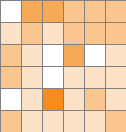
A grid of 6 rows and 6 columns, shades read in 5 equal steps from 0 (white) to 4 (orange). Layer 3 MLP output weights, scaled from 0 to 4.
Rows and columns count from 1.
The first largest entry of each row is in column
2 2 4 1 3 1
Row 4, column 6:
1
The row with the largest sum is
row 1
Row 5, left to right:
0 1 4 1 2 1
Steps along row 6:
down same same same up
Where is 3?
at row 1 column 2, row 1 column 3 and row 3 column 4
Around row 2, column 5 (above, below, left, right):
2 0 2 2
